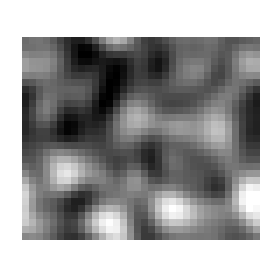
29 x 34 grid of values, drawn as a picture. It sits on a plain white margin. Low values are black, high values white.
Ninth with the lowest average: top middle. Grain: blotchy. Lone odd cells: none.
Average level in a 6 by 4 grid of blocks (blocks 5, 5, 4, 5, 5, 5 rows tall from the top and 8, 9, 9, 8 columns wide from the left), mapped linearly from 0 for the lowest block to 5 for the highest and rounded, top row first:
2 0 1 3
2 0 2 2
0 2 4 3
3 2 2 3
4 3 3 4
3 5 5 4
